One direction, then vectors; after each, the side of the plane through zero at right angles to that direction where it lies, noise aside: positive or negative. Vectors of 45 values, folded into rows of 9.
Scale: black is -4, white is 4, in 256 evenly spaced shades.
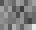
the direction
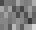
positive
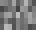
negative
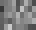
negative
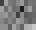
positive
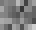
positive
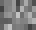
negative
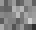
negative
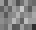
negative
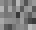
positive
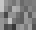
negative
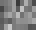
negative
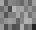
negative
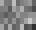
negative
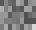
positive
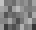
negative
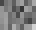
positive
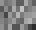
negative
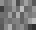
negative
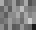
negative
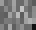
negative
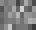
negative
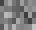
positive
